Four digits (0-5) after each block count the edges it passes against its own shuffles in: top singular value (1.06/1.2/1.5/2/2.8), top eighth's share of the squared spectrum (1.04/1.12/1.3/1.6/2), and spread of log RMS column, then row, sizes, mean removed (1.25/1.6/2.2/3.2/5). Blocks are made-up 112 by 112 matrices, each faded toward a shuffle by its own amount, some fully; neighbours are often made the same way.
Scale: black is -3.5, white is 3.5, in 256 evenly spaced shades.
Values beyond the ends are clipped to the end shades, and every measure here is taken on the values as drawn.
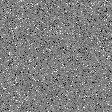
0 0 0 0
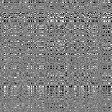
5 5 3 4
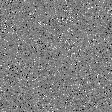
0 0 0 0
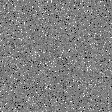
1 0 0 0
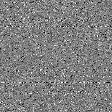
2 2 0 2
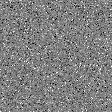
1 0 0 1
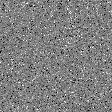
0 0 0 0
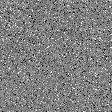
0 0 0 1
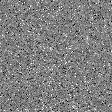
0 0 0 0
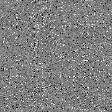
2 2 2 2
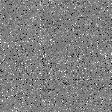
1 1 1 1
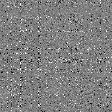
2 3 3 3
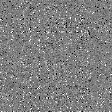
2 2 2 2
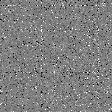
2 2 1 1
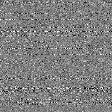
2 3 0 4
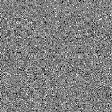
4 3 2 2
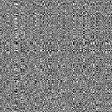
5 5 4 3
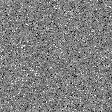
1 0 0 0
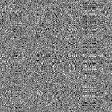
4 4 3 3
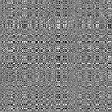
5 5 4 4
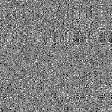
4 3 2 2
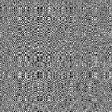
5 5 4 4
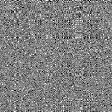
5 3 2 2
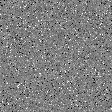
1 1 0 0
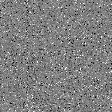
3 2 1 0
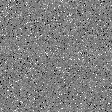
1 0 0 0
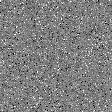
2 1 0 0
